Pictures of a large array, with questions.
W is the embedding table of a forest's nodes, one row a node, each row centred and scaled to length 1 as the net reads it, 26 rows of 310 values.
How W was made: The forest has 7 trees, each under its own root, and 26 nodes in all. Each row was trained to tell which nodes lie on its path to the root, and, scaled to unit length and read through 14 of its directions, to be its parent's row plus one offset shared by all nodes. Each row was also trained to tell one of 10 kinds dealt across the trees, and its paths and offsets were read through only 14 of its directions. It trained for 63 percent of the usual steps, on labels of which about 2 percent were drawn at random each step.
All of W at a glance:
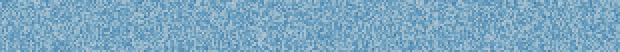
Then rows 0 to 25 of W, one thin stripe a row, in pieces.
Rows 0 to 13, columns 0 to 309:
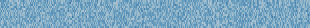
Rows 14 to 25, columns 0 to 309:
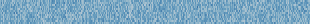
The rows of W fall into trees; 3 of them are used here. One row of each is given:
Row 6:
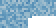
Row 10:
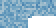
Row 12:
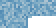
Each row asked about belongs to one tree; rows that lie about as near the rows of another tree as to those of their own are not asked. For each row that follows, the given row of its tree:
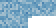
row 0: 12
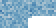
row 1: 12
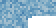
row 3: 12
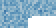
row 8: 10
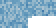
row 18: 12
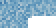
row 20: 6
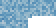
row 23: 6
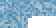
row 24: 6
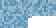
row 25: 10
